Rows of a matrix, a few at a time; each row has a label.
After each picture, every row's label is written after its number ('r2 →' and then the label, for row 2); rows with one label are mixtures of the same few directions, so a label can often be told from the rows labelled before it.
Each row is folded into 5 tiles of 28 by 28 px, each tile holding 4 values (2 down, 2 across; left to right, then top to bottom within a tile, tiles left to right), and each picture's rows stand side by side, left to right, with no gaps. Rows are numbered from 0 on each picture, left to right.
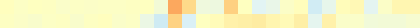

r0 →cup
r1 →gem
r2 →gem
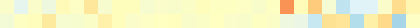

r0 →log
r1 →cup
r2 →cup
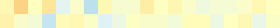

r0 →log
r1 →cup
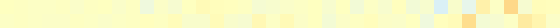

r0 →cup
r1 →cup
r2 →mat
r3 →log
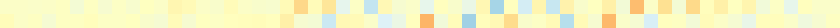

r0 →mat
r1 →gem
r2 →log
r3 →mat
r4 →mat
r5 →log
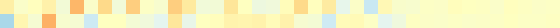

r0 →mat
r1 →gem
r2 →log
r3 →gem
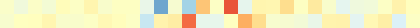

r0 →log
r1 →log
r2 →cup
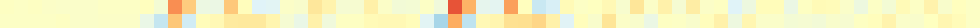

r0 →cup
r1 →gem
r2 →gem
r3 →gem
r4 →mat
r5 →gem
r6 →log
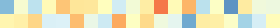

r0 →cup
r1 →log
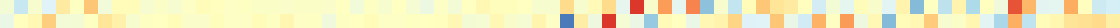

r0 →log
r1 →cup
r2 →mat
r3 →cup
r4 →mat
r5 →cup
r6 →mat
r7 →gem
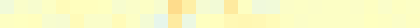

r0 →cup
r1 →gem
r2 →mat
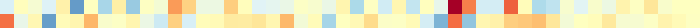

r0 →mat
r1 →gem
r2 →mat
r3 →gem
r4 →log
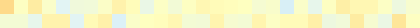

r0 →cup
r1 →cup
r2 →cup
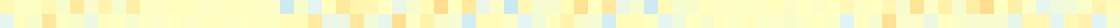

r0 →mat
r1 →gem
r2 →cup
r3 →log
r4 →log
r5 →mat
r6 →mat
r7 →cup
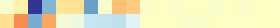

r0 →gem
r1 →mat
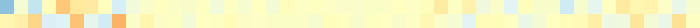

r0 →cup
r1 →mat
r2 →cup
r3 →log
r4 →cup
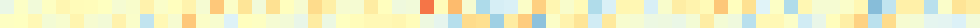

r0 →cup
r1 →mat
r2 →gem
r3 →cup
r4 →gem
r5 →log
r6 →gem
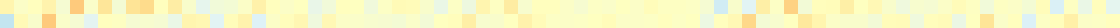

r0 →mat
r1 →cup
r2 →gem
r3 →log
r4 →log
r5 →log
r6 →cup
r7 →mat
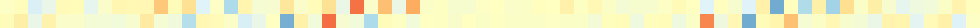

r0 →gem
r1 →log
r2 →mat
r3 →gem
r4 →cup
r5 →mat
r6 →cup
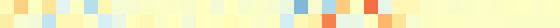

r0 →log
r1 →mat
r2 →log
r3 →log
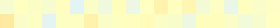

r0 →mat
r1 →log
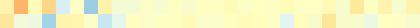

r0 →log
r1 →log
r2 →mat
